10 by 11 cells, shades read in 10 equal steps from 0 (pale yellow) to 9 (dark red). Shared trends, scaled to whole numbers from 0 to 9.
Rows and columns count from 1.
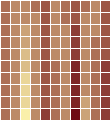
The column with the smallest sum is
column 3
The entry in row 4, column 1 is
5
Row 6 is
5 4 2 4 6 5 4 8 4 5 7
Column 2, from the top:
4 4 4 4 4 4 4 4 4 4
